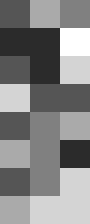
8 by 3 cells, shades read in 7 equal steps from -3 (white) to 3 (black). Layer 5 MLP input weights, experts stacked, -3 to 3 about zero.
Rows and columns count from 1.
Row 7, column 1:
1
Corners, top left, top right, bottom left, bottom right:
1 0 -1 -2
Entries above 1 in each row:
0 2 1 0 0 1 0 0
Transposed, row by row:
1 2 1 -2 1 -1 1 -1 / -1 2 2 1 0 0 0 -2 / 0 -3 -2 1 -1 2 -2 -2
